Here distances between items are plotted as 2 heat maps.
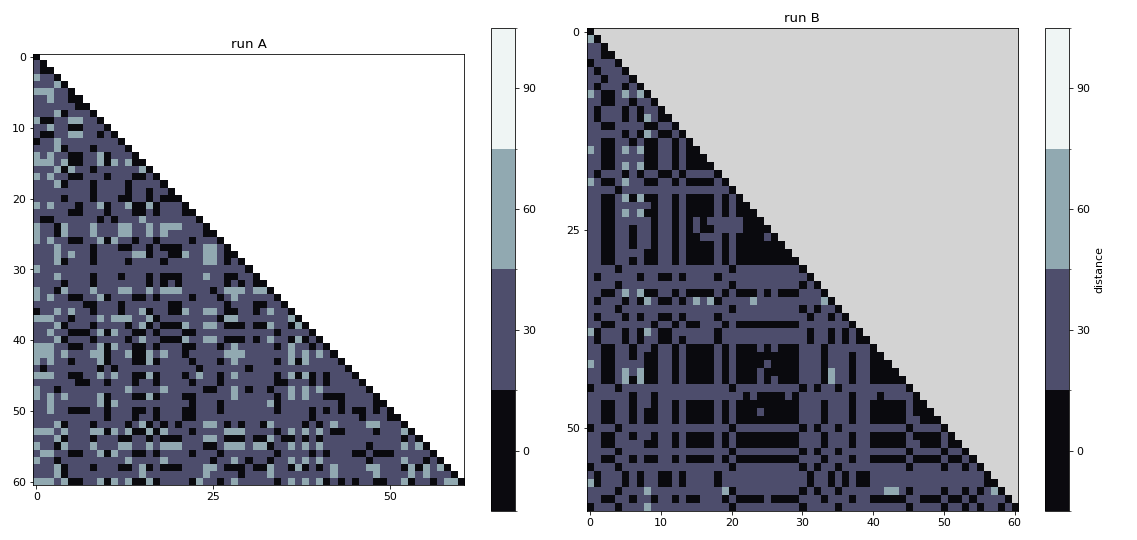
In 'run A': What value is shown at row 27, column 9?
30
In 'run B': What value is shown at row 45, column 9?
30
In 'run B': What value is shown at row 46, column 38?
30
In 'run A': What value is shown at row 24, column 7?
30
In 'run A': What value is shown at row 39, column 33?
30
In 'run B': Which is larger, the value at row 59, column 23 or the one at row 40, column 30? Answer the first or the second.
the second
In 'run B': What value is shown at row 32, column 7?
30
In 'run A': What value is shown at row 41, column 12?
30
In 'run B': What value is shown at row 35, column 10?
30
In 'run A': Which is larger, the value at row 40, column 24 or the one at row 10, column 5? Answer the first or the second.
the first
